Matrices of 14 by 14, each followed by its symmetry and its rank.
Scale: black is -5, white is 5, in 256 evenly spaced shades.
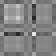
symmetric, rank one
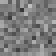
neither, full rank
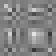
symmetric, rank two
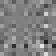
antisymmetric, rank two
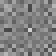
symmetric, rank two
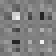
symmetric, rank two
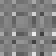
symmetric, rank one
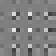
symmetric, rank one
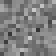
antisymmetric, full rank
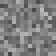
neither, full rank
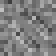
antisymmetric, full rank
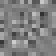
antisymmetric, rank two
